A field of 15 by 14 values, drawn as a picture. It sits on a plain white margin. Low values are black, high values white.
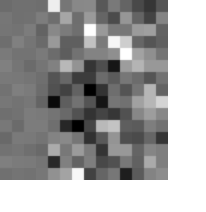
Ninth with the lowest average: centre. Stripes: none. Slope: none. Seam: vertical, 30% of the way across, the left part calmer. Histogram: heavy tails on both sides.
